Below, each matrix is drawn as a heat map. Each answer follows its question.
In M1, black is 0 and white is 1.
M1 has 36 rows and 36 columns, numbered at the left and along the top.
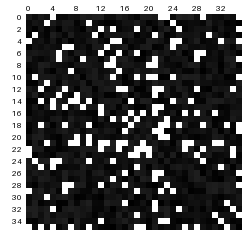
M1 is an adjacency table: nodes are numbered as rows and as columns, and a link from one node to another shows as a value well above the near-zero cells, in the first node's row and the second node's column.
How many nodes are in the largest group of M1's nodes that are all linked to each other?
3
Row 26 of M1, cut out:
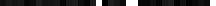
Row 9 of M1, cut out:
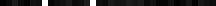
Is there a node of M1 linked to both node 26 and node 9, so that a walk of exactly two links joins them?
no
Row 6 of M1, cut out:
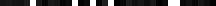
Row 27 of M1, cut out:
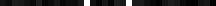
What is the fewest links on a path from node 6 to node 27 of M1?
3
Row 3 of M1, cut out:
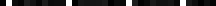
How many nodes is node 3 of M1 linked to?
4
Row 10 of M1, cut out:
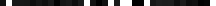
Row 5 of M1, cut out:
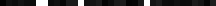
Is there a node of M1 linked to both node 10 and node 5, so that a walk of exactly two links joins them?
yes
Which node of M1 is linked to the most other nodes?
node 21
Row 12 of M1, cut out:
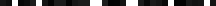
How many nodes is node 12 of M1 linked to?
8
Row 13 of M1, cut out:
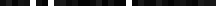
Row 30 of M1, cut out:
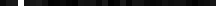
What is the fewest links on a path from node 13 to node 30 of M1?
3
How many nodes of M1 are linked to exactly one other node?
2
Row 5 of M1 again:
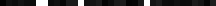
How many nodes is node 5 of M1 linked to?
4
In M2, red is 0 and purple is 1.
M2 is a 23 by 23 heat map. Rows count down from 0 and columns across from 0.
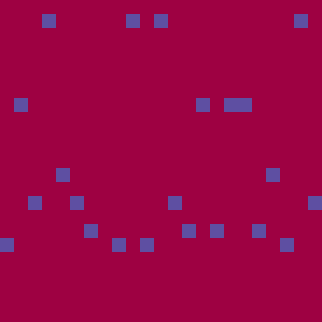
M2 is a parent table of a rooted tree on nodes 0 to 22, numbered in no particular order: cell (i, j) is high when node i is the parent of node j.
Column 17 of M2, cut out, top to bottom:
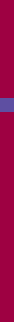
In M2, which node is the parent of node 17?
7
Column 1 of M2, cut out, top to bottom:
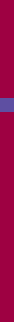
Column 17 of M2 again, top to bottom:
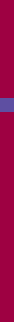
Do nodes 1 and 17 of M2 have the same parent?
yes
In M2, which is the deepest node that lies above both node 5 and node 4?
14
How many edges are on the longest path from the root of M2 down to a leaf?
3
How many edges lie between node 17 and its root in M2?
1
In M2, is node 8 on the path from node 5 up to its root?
no
